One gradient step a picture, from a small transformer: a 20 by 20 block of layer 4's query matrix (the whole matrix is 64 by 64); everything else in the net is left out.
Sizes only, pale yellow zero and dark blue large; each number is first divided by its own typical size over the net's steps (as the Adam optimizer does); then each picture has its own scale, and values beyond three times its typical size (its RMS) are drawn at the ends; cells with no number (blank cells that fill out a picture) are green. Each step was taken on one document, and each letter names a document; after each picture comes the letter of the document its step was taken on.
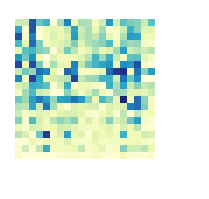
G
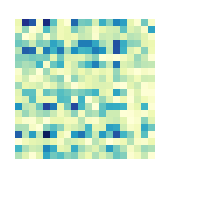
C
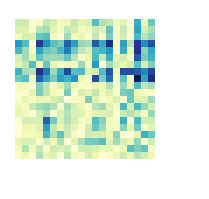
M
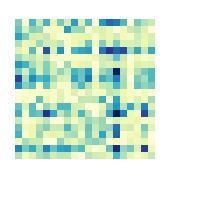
C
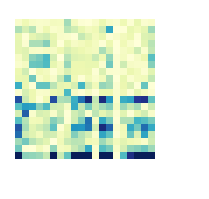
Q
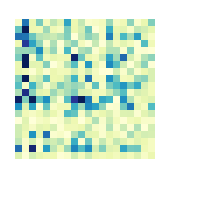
G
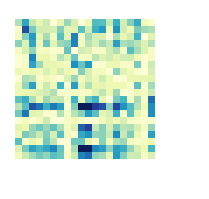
C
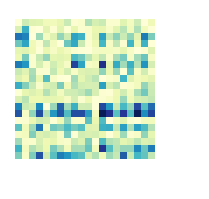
M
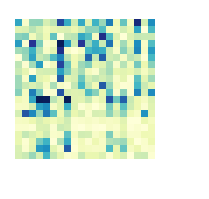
M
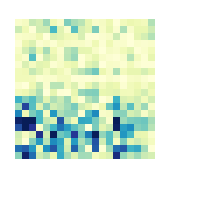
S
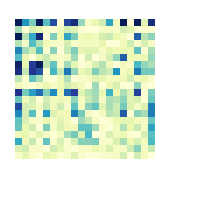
G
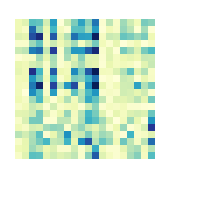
S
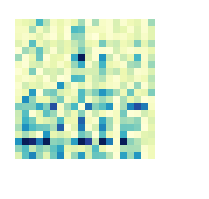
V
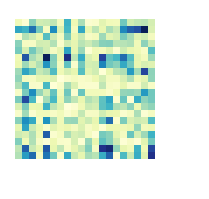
V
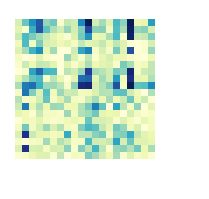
C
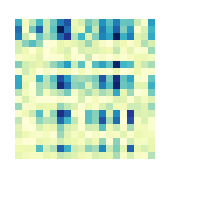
C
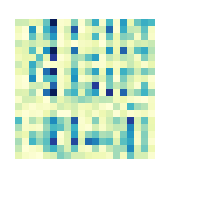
S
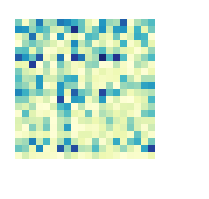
M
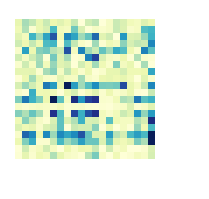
S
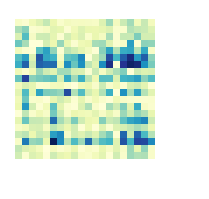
Q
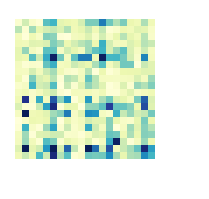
V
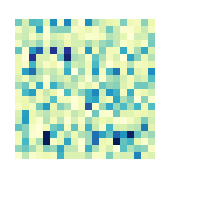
V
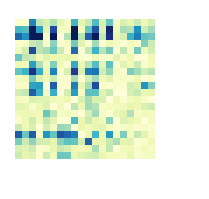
S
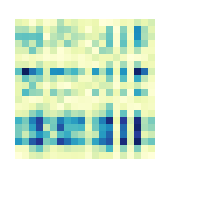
M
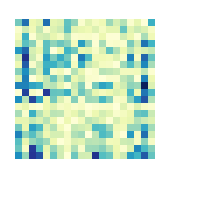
Q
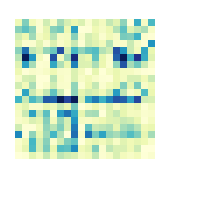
G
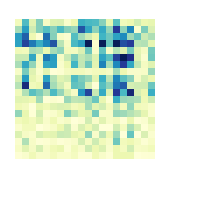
C
